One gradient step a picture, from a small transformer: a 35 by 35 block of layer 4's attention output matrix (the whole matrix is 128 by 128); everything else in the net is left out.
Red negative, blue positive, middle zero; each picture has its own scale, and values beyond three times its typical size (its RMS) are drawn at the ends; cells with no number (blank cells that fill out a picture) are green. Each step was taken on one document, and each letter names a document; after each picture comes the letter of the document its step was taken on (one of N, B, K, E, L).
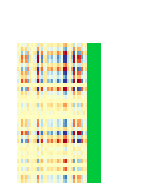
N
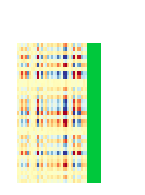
N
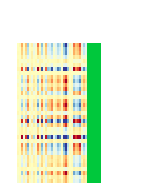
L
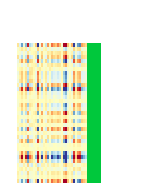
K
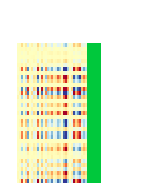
L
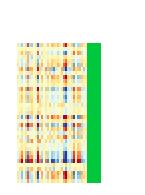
K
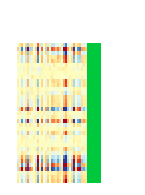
K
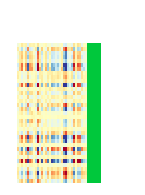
K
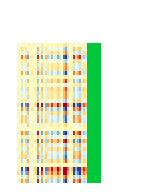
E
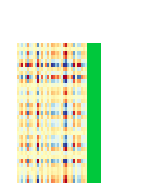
K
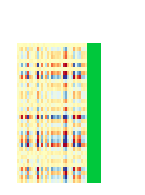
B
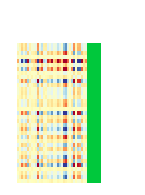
N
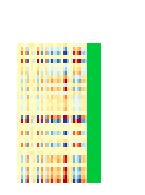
L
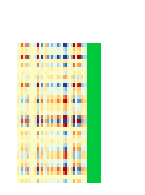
E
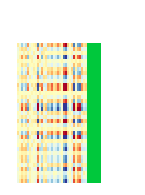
N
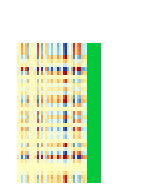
L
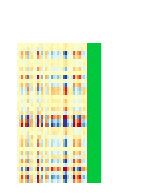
B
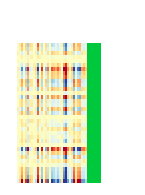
B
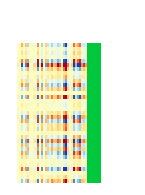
L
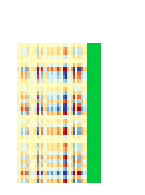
N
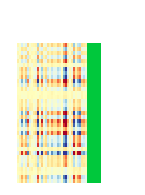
N
